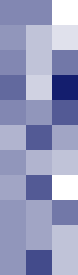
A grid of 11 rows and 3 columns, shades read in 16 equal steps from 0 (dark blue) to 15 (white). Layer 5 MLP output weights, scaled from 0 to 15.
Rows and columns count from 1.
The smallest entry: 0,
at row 4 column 3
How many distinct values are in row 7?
3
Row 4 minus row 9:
-3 3 -6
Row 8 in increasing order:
4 9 15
